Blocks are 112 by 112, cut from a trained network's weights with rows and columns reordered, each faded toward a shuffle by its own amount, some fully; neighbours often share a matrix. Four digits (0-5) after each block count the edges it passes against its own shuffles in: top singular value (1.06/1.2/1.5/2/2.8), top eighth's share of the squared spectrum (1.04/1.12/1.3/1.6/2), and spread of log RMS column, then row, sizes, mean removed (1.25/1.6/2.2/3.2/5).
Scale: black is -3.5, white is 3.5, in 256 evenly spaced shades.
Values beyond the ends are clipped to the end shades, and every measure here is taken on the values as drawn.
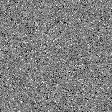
0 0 0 0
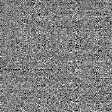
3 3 3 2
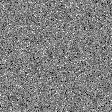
0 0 0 0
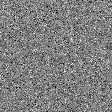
0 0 0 0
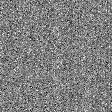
1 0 0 0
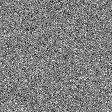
0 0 0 0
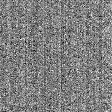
3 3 0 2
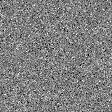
0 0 0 0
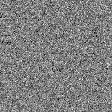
2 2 0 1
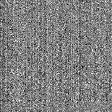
3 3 1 2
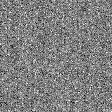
1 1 0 0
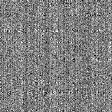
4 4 1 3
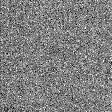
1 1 0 0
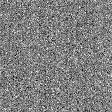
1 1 0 0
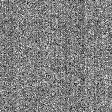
2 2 0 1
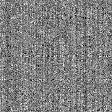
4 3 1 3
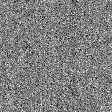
1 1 0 0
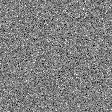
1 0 0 0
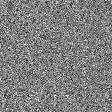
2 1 0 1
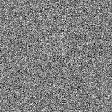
3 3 1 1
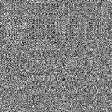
4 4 2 2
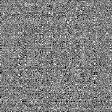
3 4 3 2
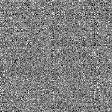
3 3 3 1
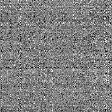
3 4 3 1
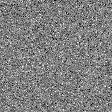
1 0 0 0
